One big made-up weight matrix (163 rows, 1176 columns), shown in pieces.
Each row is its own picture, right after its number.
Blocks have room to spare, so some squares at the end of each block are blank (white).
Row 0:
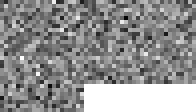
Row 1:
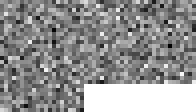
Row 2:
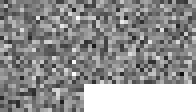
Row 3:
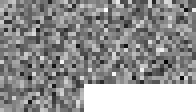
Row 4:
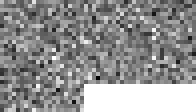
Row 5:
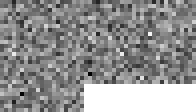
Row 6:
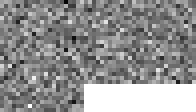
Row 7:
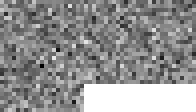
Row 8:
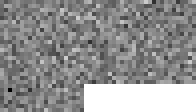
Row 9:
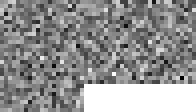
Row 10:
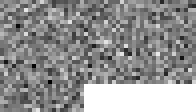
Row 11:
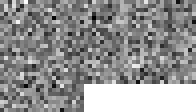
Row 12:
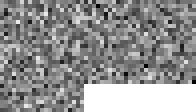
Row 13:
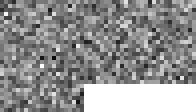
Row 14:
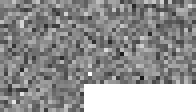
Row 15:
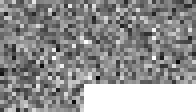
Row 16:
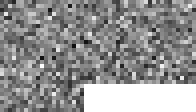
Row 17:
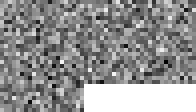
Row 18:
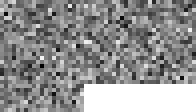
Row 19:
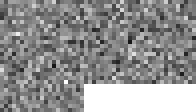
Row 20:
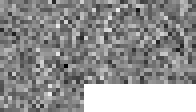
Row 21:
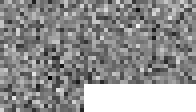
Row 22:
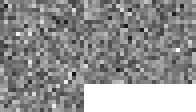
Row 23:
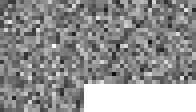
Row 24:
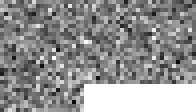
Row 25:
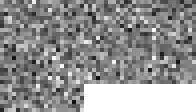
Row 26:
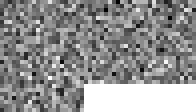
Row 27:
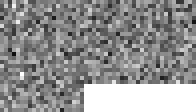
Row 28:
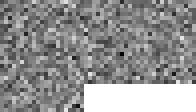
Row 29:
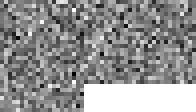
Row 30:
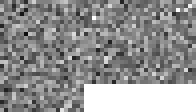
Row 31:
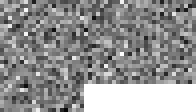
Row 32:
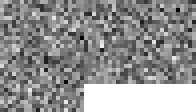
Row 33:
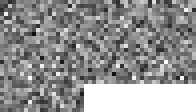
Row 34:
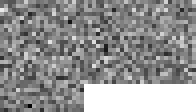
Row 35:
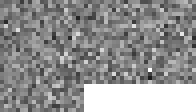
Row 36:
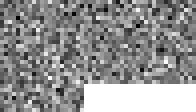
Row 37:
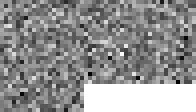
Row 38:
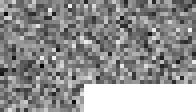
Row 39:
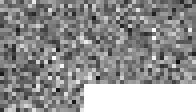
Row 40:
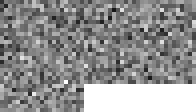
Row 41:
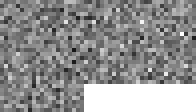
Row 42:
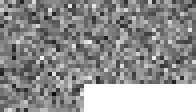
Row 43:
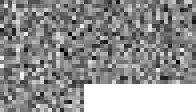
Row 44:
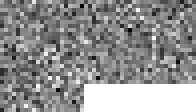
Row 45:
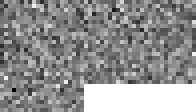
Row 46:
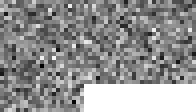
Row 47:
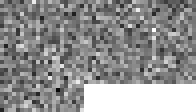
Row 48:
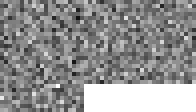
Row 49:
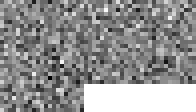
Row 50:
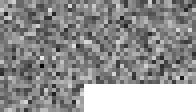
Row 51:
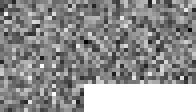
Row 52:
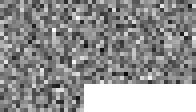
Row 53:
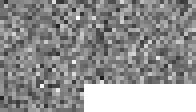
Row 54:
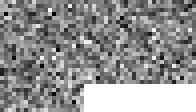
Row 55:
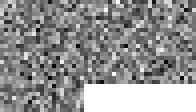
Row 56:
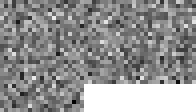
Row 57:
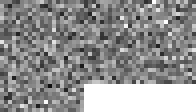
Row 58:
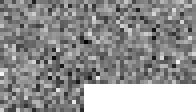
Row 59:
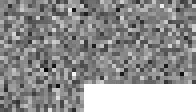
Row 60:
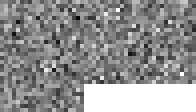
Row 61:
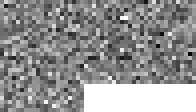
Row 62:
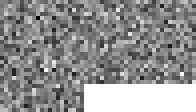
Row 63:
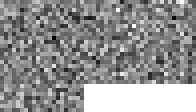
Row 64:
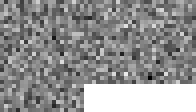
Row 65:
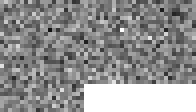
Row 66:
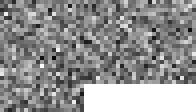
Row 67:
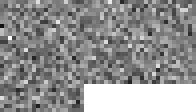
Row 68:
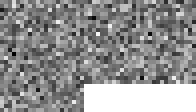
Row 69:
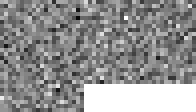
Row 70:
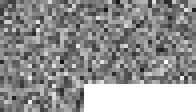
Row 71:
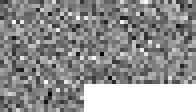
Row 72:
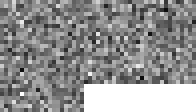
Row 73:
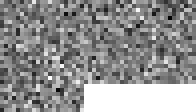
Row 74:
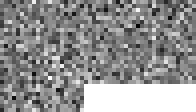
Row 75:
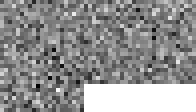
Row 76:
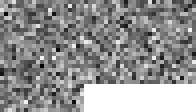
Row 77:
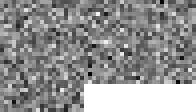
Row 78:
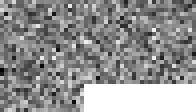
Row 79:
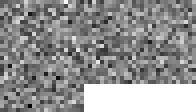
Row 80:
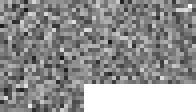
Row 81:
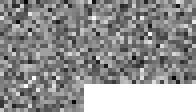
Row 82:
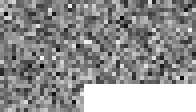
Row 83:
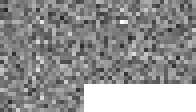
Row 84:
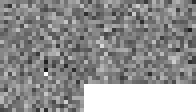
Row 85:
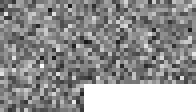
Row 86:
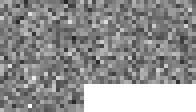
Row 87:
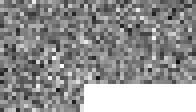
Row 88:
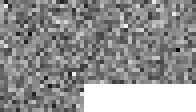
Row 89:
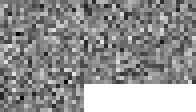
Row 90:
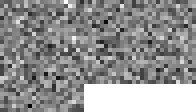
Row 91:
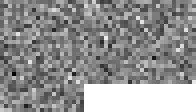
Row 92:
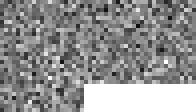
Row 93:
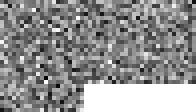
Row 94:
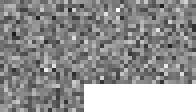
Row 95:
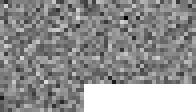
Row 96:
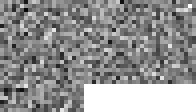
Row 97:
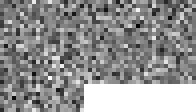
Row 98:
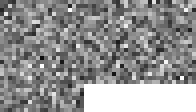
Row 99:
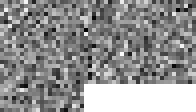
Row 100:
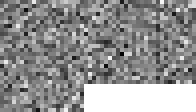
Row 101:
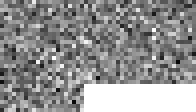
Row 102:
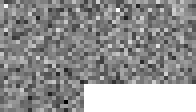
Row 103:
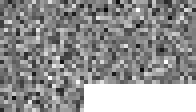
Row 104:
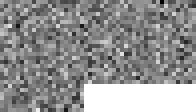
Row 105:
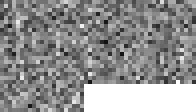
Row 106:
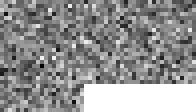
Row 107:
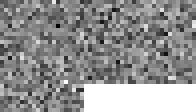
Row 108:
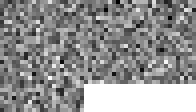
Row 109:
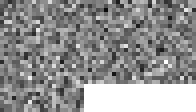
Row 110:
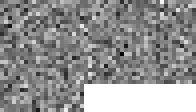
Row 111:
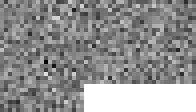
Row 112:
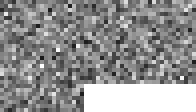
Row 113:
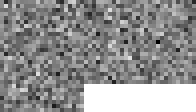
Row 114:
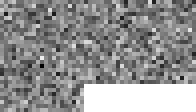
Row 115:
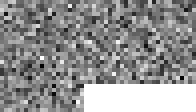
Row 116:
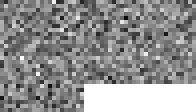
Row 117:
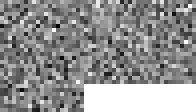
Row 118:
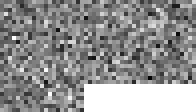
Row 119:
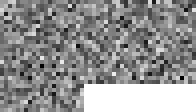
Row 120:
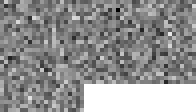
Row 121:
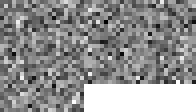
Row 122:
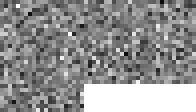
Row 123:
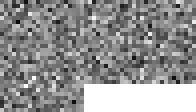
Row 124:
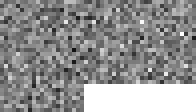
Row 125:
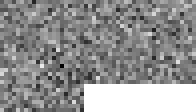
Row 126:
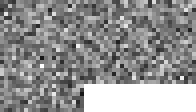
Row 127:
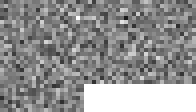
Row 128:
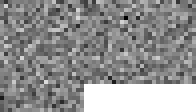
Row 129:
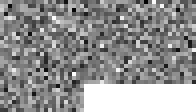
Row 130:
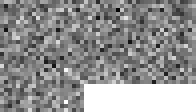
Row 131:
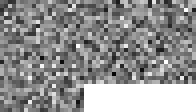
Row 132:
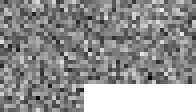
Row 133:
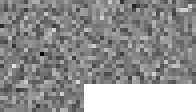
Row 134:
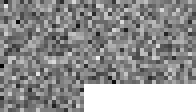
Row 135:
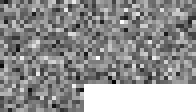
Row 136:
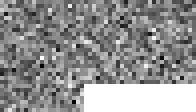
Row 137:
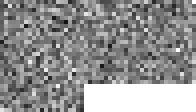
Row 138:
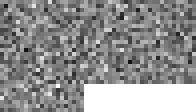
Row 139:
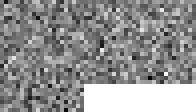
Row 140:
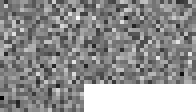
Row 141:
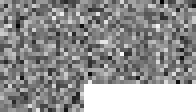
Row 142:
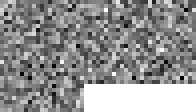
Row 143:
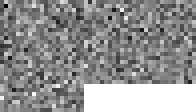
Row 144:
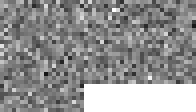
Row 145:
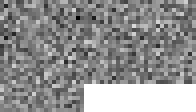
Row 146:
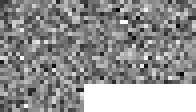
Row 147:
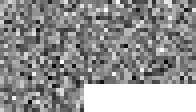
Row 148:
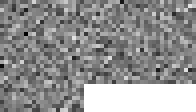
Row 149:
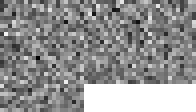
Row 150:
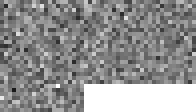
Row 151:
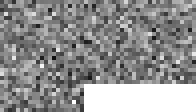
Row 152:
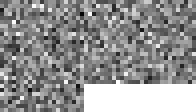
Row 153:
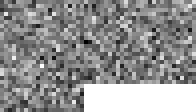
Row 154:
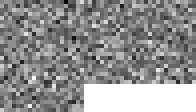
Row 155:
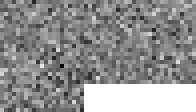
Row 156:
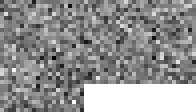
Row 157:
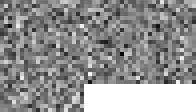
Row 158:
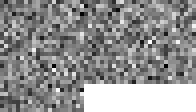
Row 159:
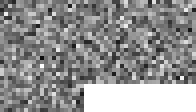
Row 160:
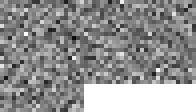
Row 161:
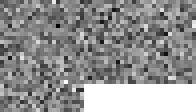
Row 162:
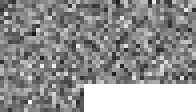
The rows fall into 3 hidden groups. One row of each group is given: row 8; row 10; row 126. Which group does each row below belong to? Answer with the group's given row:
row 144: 8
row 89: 8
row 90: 10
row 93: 8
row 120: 8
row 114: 126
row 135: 8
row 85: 126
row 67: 10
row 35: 8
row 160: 10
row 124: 8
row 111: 8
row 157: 10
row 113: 8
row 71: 8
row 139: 8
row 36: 126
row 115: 126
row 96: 10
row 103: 126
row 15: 126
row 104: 10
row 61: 8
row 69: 8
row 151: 126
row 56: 10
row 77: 10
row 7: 126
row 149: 8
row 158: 8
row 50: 126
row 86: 10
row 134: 8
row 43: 10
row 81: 10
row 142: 126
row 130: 8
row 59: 8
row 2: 8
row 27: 10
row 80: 10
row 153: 126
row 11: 10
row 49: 126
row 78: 126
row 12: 8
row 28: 10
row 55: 126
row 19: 8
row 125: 126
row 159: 126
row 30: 10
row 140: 8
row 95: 8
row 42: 126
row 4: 126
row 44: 126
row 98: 126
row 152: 8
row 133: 10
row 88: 8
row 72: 10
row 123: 10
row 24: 126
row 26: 126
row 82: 126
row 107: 8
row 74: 126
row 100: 10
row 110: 10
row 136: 126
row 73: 126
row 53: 8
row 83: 8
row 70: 126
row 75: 126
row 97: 126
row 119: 126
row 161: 8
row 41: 8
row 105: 10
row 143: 8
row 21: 126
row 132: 8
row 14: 10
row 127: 8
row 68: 10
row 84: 8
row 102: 8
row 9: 126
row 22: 8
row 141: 10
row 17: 126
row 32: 8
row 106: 126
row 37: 10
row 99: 10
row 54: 126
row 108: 126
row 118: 8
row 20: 8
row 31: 10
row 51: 126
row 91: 8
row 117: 10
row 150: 8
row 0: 8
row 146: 8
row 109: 126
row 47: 126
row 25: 126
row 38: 126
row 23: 126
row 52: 8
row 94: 8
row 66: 126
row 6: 10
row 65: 8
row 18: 126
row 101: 126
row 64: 8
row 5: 10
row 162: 126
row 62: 8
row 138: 8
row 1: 8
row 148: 10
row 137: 8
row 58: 126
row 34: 10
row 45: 8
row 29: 8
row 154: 10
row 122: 10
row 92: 126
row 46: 126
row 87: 126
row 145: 8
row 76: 126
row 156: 126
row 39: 126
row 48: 8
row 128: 8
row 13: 126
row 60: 8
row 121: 10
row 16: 126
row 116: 8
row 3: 126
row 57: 8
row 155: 126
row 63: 8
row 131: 126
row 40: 8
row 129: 8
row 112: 126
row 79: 10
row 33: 126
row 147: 126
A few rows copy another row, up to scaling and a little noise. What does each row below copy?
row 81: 123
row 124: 41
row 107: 161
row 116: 0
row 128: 95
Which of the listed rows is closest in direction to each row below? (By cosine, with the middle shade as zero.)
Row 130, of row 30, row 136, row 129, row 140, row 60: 129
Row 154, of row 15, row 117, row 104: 104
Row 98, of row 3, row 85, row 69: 85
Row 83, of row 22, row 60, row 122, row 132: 22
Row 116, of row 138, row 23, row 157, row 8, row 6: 8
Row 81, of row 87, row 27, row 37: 37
